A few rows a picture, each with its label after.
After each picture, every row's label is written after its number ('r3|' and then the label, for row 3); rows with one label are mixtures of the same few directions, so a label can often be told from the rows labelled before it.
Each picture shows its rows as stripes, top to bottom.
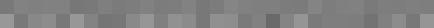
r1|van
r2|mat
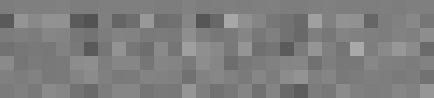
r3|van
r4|van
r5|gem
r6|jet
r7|van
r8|gem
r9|gem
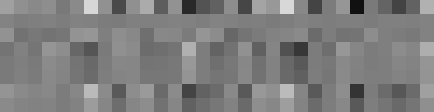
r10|jet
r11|mat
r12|van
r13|gem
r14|gem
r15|gem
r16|jet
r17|jet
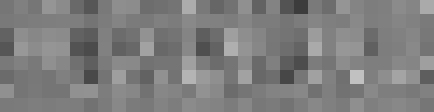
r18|gem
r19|jet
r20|van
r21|van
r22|gem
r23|jet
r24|van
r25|jet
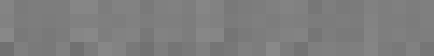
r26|van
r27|van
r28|van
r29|mat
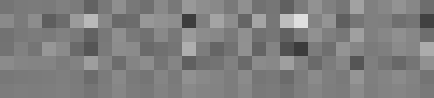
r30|jet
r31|gem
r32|jet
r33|gem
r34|jet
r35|jet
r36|jet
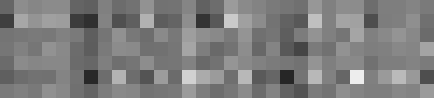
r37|van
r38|van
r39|jet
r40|gem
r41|van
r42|jet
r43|gem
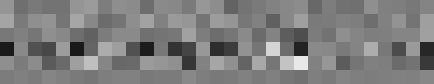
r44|van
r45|mat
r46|gem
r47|mat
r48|gem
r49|gem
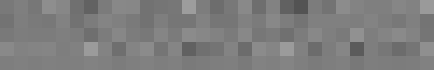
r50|gem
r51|mat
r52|jet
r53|jet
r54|jet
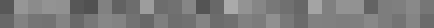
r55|van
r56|mat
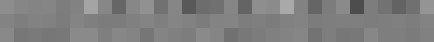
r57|jet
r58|mat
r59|van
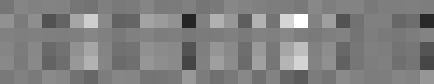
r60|van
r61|gem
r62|jet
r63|gem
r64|gem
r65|gem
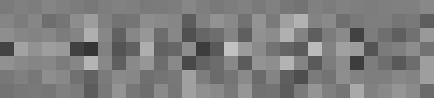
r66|gem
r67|gem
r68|jet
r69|van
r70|jet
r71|gem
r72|jet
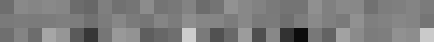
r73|van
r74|jet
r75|gem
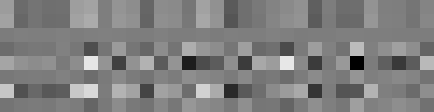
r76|van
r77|van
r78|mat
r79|jet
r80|jet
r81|jet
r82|van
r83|jet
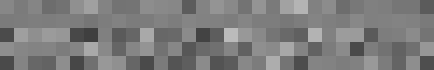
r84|gem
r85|jet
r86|van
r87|jet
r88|mat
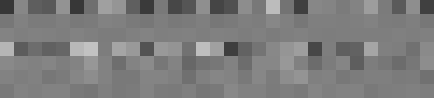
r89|mat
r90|mat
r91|mat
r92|van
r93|jet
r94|gem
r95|van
